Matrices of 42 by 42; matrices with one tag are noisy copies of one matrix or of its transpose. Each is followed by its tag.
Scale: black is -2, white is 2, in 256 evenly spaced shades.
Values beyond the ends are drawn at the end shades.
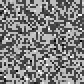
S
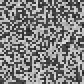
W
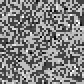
W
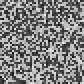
W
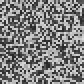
W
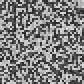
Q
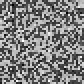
Q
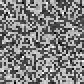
S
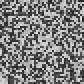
Q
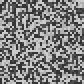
Q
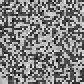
Q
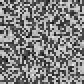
S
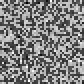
S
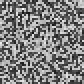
Q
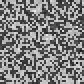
S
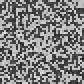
Q
